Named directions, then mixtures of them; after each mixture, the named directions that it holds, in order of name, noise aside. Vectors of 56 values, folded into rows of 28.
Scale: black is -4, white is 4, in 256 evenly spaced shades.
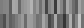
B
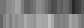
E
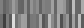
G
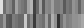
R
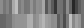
B, E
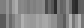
B, E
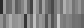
R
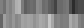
E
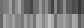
B, E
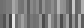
G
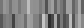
B, G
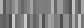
G, R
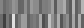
G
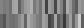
B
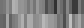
B, E
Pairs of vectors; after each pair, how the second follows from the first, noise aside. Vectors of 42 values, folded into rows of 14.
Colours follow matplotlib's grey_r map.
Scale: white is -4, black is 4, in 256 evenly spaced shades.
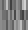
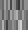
wrapped around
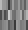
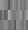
shrunk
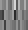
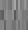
shrunk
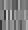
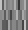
wrapped around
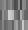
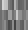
wrapped around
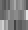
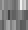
wrapped around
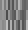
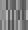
wrapped around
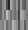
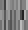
wrapped around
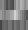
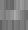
shrunk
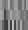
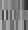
wrapped around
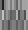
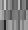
wrapped around
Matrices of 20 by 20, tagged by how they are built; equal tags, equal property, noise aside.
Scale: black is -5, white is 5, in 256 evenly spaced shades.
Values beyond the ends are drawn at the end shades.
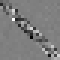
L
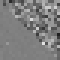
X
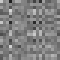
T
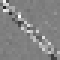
L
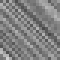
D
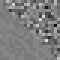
X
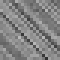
D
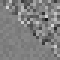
X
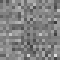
T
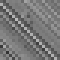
D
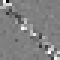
L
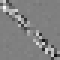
L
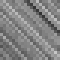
D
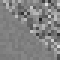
X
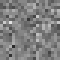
T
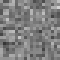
T
